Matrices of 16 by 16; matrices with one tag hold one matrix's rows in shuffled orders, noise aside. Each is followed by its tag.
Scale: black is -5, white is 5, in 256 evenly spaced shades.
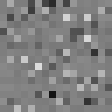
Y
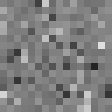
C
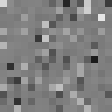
C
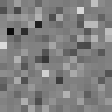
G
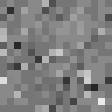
C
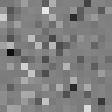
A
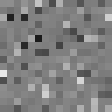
G
